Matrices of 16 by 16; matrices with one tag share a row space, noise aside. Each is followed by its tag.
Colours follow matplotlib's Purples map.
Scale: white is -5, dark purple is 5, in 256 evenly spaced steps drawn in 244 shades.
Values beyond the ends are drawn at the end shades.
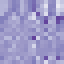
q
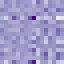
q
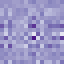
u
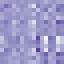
q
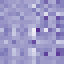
q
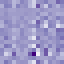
q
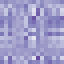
u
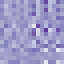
q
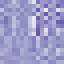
q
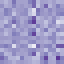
q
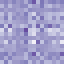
u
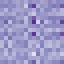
u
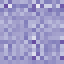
u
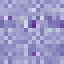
u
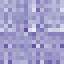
u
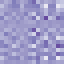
q
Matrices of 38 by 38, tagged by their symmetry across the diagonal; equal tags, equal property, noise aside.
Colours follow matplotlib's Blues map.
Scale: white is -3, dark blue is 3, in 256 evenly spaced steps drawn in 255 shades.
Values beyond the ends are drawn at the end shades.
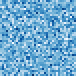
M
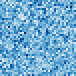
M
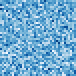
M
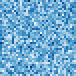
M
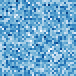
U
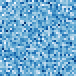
U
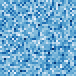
U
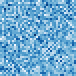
U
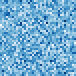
M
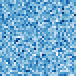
M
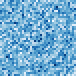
U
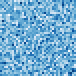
U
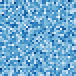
U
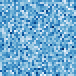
M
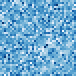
U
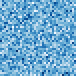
M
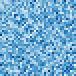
U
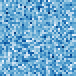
M
